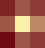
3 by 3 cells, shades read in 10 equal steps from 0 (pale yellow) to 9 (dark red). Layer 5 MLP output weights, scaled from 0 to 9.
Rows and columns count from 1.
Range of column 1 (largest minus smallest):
3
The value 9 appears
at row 3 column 1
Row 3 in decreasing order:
9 7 6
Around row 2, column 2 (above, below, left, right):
6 6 6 4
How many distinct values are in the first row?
3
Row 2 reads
6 0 4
